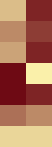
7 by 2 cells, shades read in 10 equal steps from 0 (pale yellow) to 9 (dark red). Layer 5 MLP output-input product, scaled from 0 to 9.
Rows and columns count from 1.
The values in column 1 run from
1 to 9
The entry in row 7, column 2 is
1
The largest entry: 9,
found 2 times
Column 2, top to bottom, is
8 7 8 0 8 4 1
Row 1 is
2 8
